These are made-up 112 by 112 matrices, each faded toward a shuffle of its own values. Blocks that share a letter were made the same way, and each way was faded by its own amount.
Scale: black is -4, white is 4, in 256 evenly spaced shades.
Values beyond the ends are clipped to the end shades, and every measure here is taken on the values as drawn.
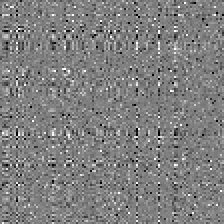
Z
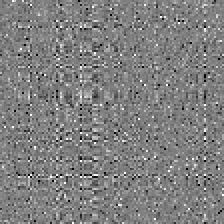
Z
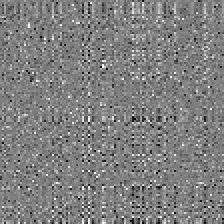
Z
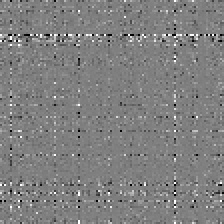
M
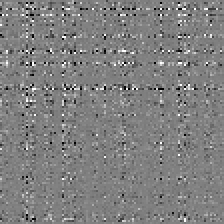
M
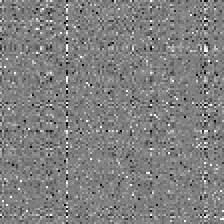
Z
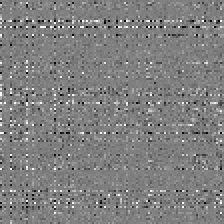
M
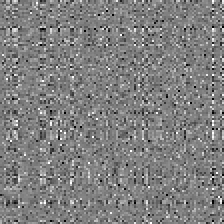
Z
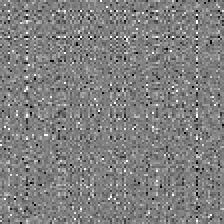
Z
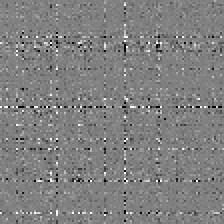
M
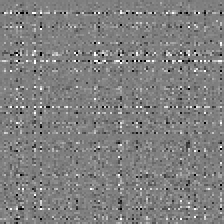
M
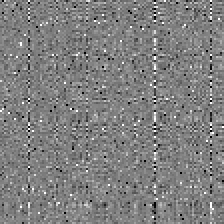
Z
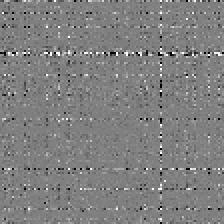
M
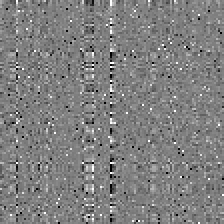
Z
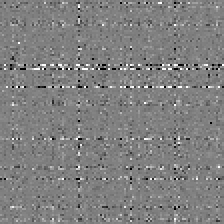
M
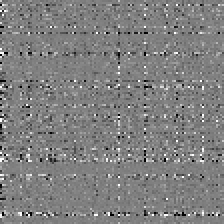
M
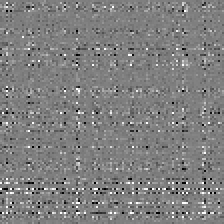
M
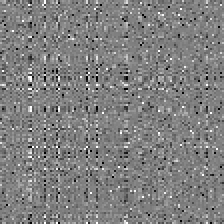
Z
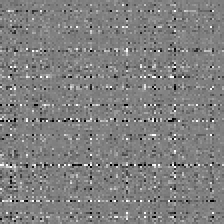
M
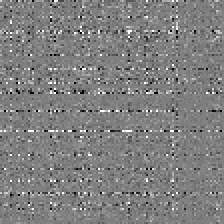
M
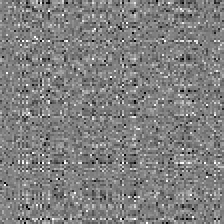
Z
